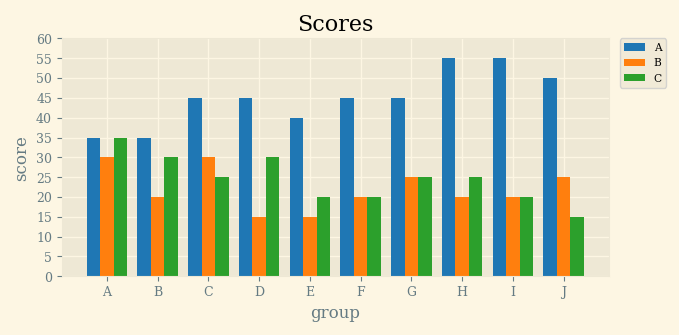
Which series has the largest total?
A
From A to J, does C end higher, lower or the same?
lower
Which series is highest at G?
A
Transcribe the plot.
Title: Scores
x-axis: group, ticks A B C D E F G H I J
y-axis: score, ticks 0 5 10 15 20 25 30 35 40 45 50 55 60
Legend: A, B, C
Values:
A: 35 35 45 45 40 45 45 55 55 50
B: 30 20 30 15 15 20 25 20 20 25
C: 35 30 25 30 20 20 25 25 20 15
